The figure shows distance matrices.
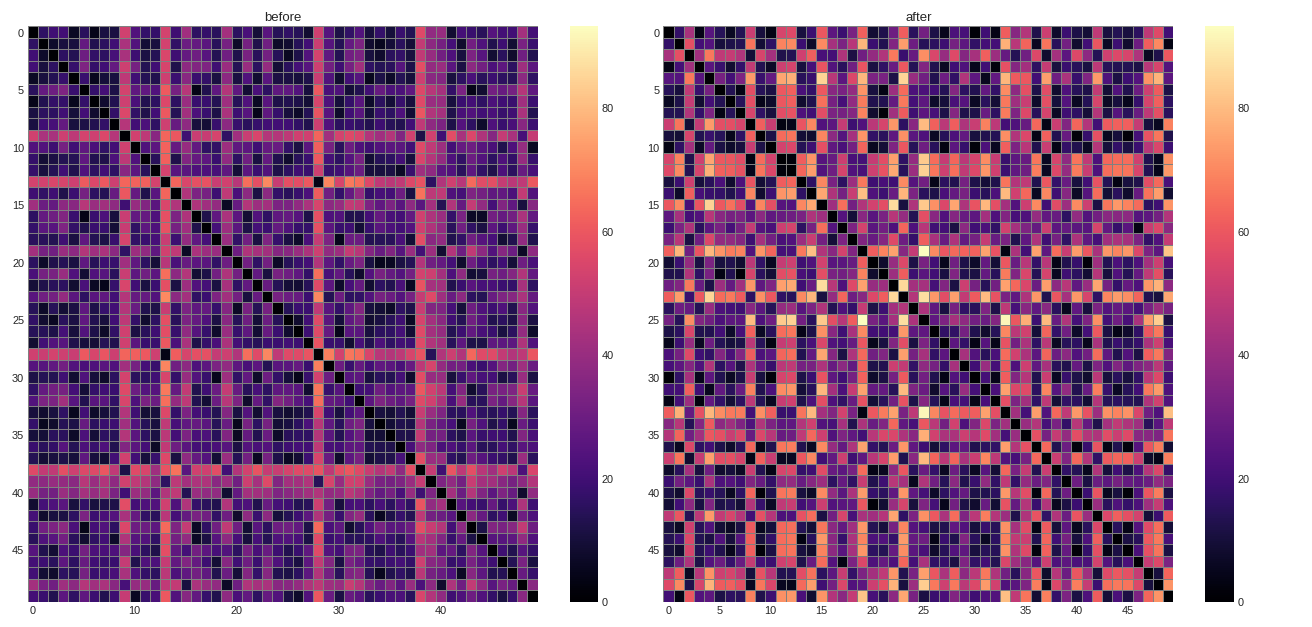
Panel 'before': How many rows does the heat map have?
50
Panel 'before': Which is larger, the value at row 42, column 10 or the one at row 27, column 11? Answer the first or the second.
the first
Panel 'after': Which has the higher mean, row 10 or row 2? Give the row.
2
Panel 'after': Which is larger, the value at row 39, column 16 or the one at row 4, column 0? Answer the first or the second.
the second
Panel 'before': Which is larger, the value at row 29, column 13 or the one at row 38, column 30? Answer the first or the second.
the first
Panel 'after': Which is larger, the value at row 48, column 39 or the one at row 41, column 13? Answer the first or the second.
the first
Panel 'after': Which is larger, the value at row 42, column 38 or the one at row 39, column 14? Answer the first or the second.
the first
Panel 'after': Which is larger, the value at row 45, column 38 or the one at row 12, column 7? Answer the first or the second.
the second
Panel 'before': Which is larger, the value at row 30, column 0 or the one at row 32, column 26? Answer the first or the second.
the second
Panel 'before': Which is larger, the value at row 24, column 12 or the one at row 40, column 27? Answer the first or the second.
the second
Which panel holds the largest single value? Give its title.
after
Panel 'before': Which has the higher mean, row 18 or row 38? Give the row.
38
